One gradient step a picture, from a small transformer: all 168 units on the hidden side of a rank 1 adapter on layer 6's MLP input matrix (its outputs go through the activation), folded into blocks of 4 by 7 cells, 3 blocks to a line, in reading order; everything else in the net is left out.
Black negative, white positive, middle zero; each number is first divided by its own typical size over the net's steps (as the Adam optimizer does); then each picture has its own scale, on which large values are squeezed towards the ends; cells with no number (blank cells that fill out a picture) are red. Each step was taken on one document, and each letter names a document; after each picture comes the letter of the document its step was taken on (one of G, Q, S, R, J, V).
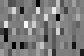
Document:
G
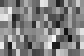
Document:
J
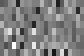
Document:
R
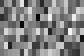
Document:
J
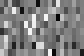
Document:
G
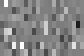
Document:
R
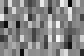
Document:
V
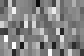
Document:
G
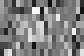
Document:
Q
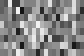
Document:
Q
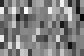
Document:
V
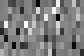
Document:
G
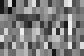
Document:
V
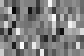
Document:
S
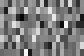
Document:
V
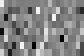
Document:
S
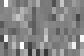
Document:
R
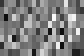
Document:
J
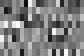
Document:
V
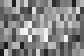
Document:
Q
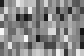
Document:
J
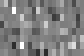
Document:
R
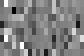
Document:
R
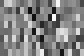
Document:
S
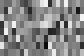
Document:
V
